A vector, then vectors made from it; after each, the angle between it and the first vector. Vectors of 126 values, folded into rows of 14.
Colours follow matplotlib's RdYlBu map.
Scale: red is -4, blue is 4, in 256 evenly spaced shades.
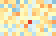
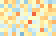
nearly parallel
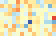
nearly opposite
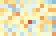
nearly parallel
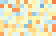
nearly opposite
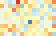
nearly opposite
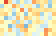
orthogonal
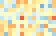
partly opposed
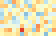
orthogonal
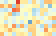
nearly opposite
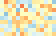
partly aligned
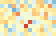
nearly parallel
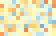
partly opposed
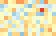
orthogonal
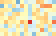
nearly parallel
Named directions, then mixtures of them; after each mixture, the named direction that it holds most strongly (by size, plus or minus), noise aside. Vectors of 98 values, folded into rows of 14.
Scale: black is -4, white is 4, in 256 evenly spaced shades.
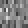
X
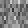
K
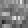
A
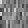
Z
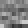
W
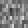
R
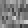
W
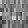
Z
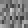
R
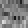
A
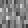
X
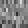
X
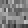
X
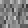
K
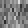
K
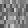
K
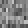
X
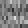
K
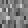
X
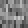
X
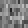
R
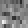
A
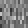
Z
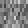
K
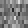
K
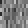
Z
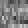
W
